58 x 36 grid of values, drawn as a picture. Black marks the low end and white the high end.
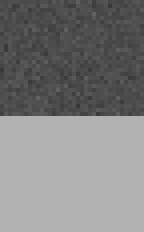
The table splits into 2 rows of 1 panel. Panel 1,1: low, fine-grained, faint in contrast. Panel 2,1: high, flat.
